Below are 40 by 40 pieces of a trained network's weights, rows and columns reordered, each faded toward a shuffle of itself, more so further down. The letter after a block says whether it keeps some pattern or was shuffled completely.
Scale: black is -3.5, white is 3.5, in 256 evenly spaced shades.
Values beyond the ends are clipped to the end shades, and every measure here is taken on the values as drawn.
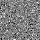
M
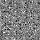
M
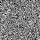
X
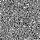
X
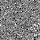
M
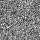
X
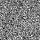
X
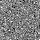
X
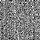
M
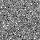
X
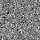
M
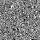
M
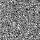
X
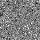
X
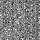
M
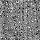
M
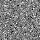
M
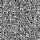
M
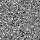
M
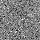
X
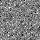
X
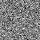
X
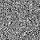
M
